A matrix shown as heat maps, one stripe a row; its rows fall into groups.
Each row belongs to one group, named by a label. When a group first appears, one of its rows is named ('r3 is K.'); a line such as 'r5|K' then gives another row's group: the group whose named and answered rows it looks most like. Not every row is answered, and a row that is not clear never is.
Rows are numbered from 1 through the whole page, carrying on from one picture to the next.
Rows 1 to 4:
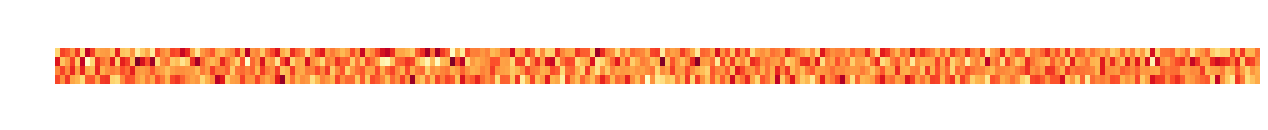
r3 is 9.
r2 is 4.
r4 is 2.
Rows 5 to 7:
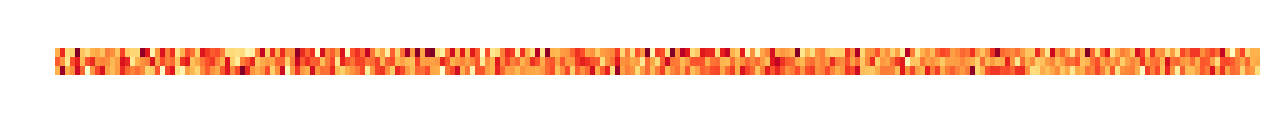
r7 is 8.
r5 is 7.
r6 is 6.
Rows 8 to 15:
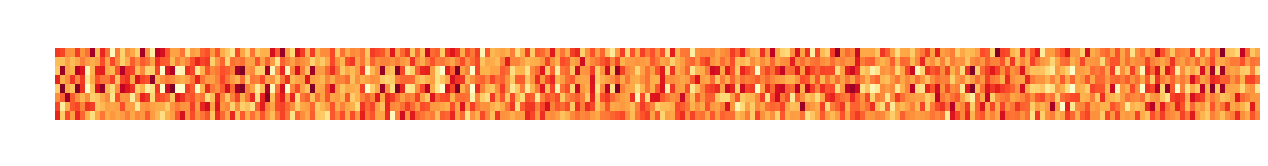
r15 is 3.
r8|7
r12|8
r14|3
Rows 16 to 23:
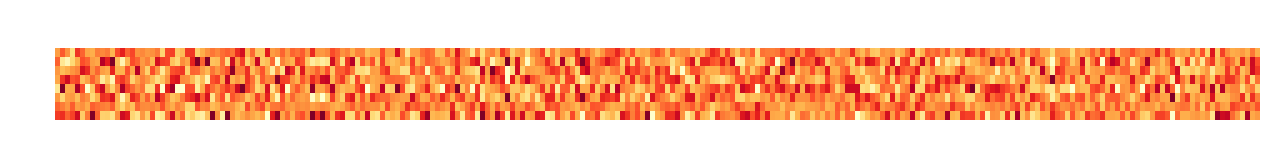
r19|9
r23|9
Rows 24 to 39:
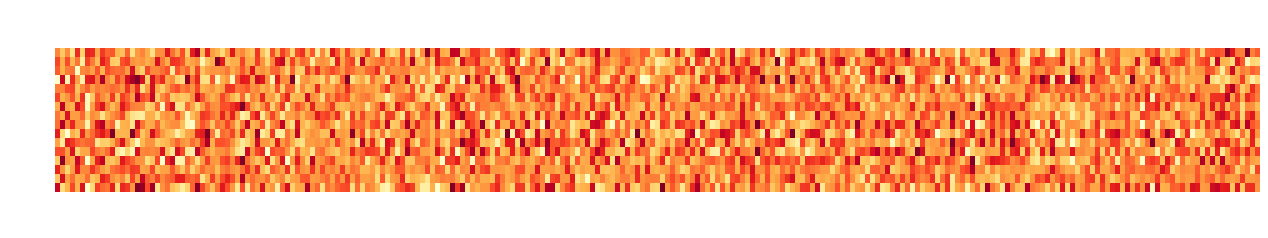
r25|2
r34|3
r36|8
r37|9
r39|4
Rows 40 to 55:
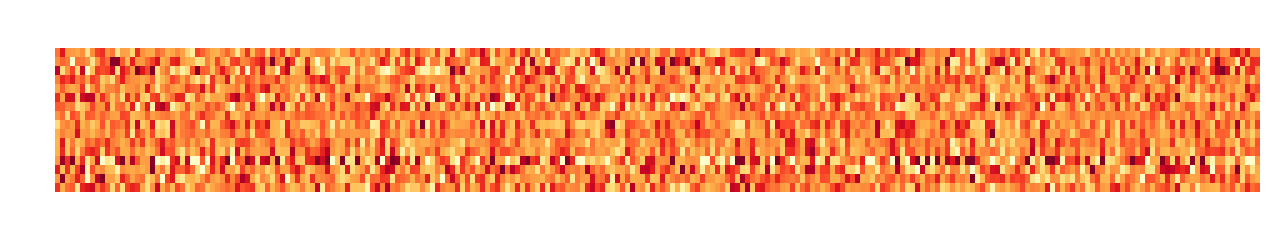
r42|4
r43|9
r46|7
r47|6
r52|9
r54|8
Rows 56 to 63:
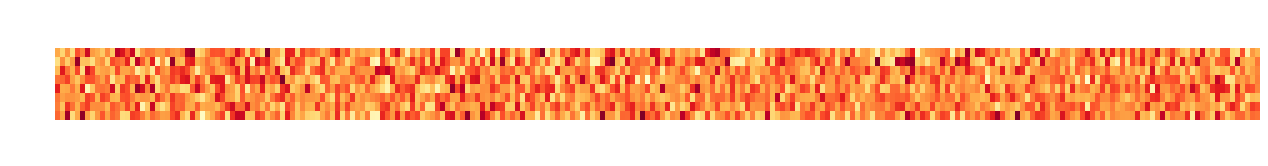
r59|2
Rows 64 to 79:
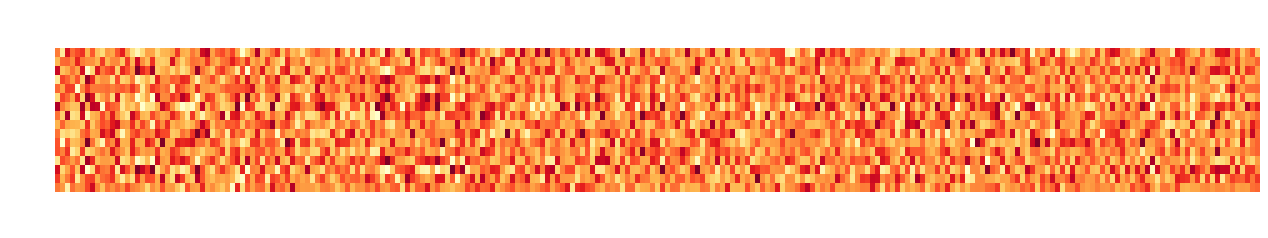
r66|4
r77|4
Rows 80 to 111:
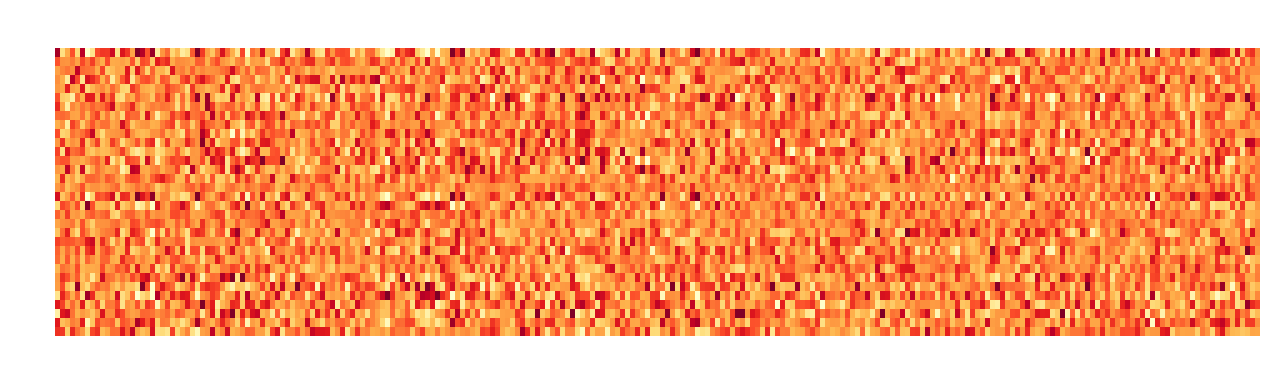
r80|4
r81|7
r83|6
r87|2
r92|2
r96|4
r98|2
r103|2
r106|7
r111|9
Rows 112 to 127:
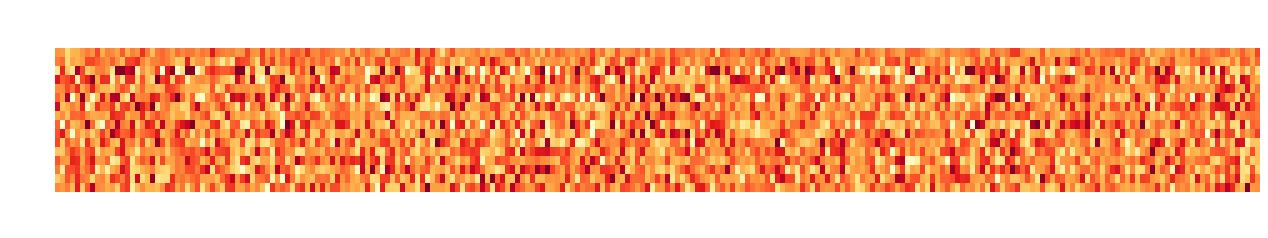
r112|7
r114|8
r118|4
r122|2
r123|3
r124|6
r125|3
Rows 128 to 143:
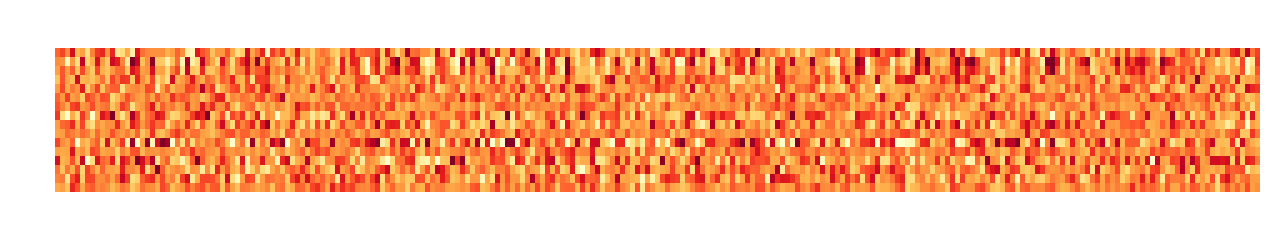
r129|9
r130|9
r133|2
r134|6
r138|7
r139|6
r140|4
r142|6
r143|6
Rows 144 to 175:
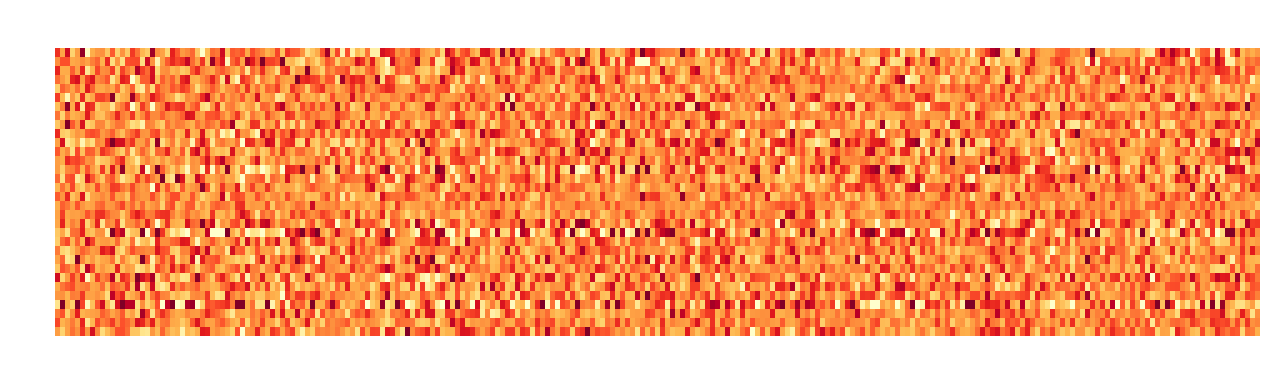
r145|2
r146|4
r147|6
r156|3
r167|7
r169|4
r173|7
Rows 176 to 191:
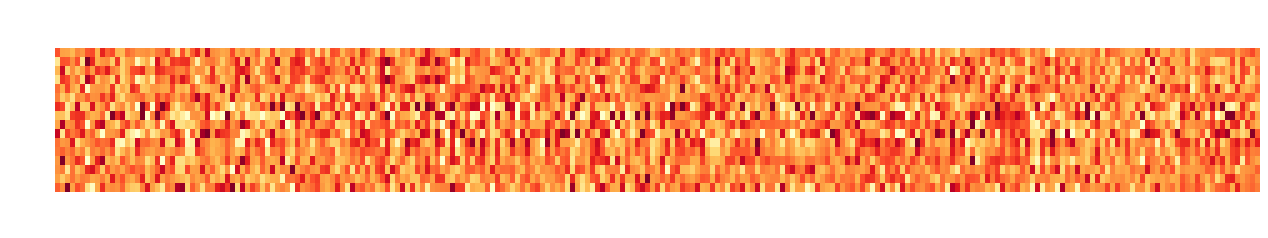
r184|8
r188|8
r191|3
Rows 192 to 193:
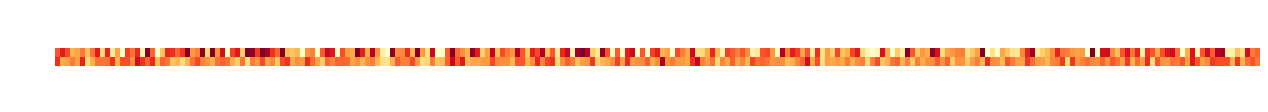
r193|4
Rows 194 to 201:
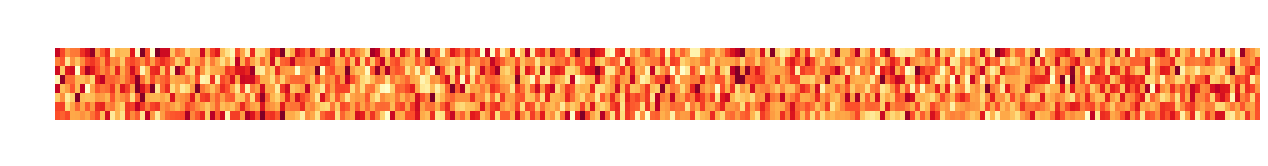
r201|2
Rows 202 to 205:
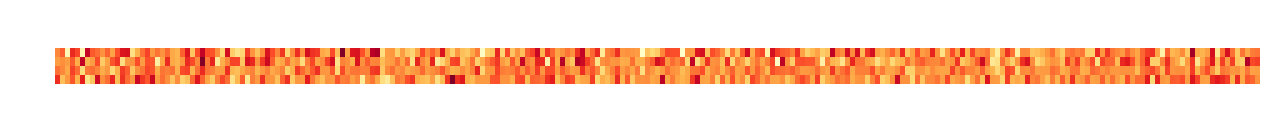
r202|6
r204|6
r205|4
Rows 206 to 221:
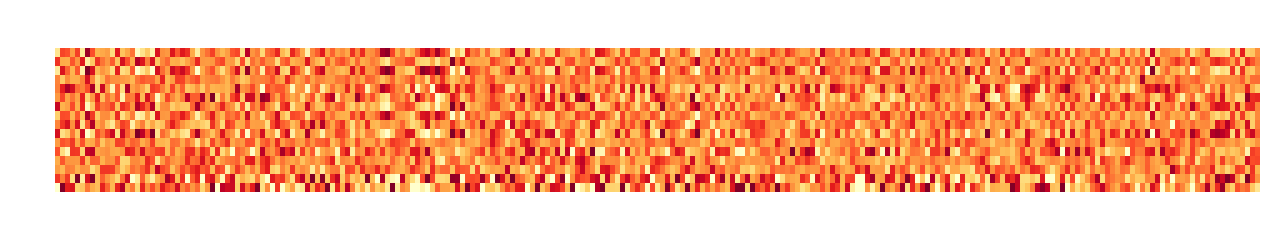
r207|4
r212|4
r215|4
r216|9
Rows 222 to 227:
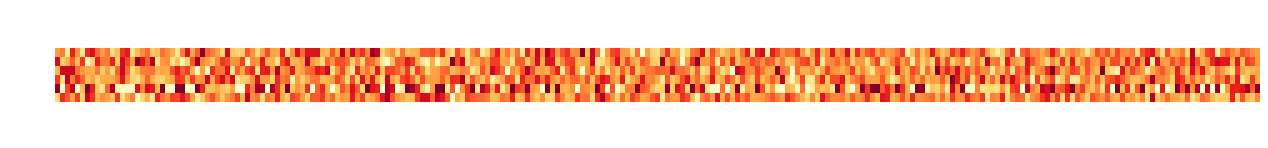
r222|6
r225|3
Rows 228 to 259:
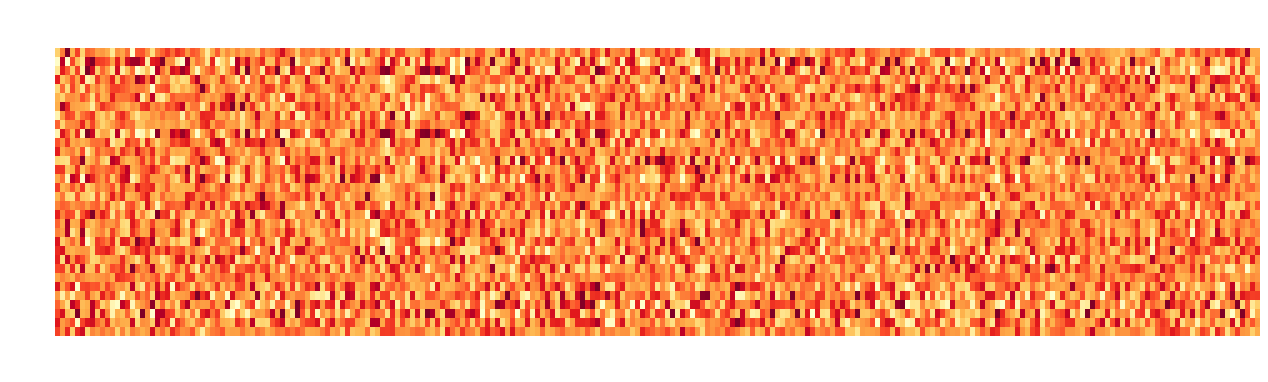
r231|4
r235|3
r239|4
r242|6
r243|4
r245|2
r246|7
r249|4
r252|9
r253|8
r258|7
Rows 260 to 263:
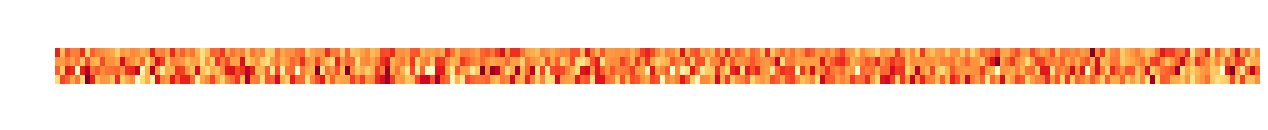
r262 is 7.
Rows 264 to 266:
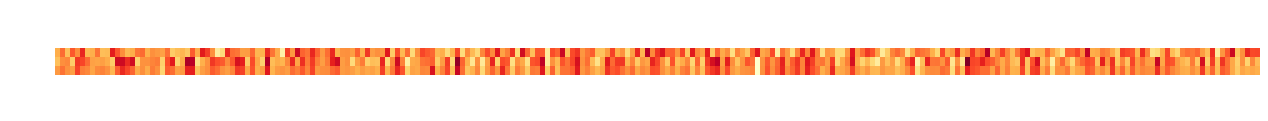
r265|8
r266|8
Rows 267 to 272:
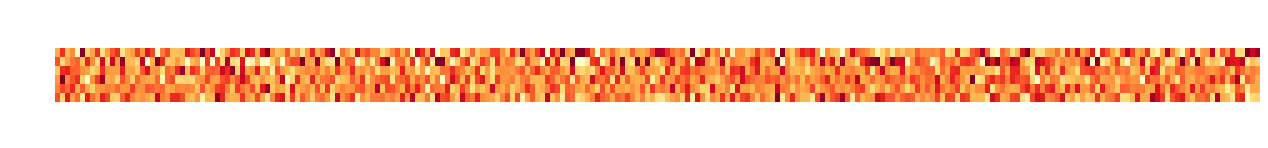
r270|8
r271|9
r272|2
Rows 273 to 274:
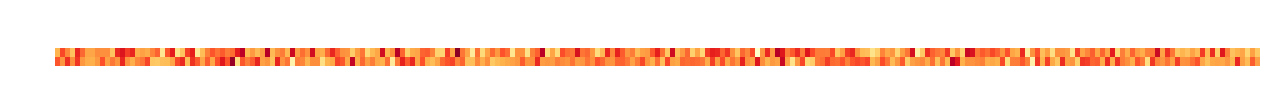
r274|3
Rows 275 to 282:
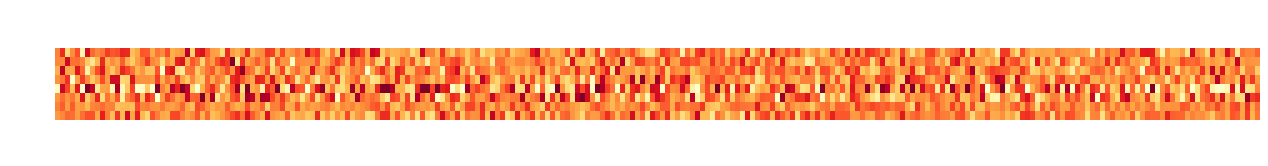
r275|6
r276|3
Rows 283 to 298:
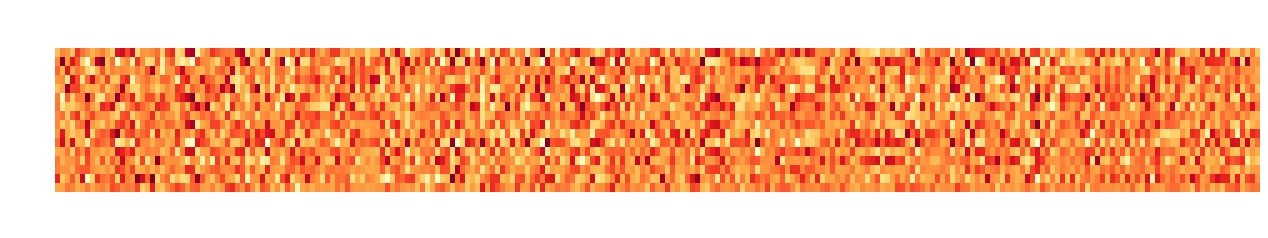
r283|8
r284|8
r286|6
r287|3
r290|6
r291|8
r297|4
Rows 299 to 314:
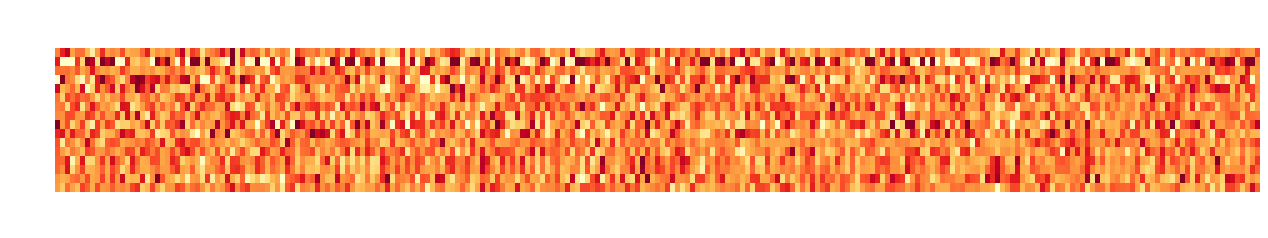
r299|3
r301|9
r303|4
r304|3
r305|6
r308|9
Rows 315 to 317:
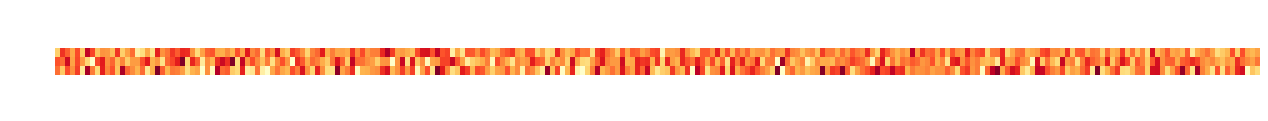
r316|3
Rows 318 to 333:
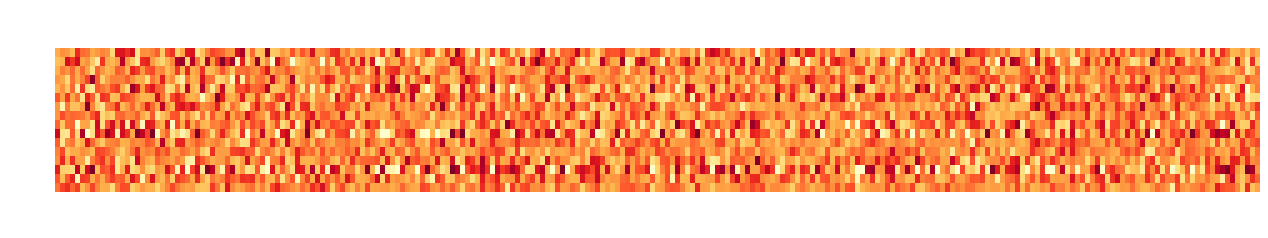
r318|8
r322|9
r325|9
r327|4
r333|9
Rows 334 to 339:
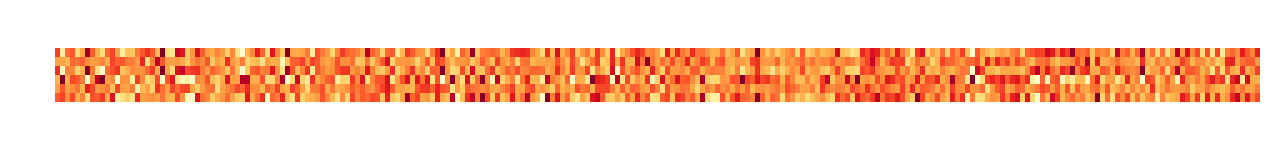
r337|8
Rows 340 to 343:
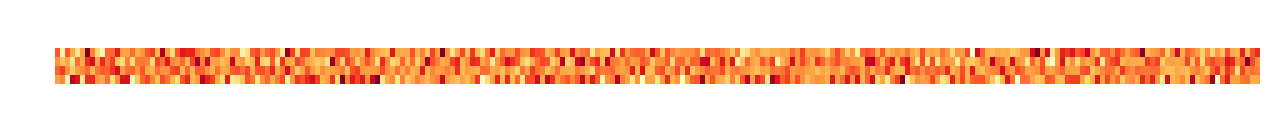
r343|6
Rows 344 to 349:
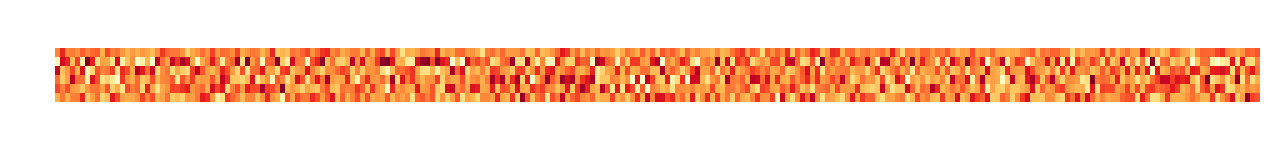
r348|2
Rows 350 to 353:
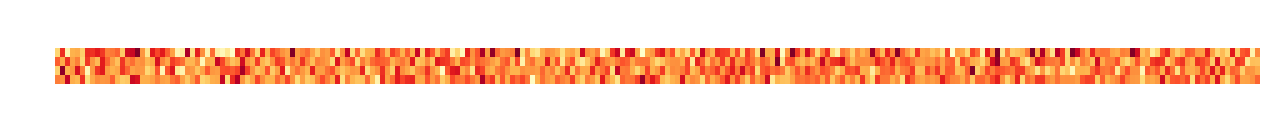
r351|2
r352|8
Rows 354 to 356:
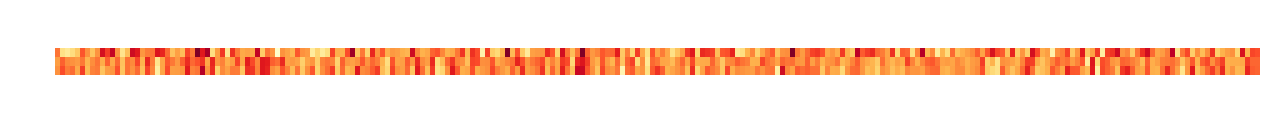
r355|2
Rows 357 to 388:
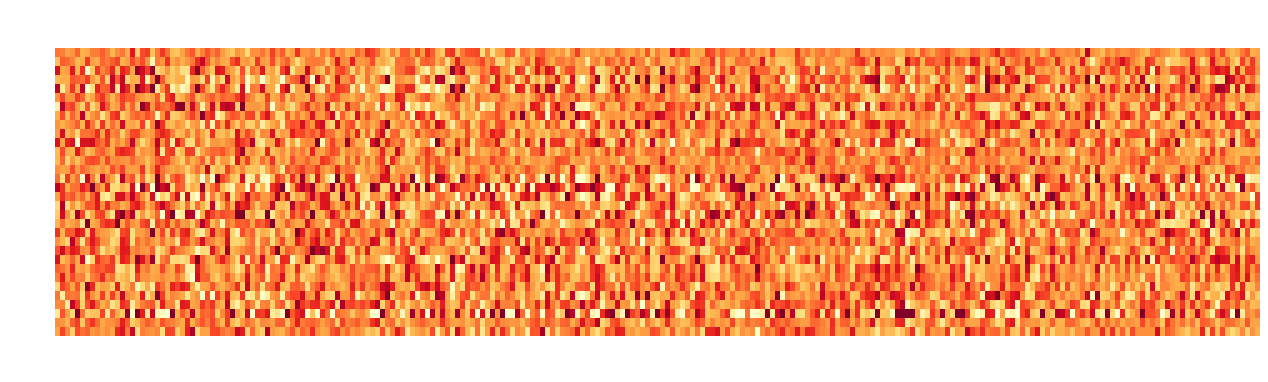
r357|7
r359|4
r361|4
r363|3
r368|8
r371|2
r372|7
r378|6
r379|9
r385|6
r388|8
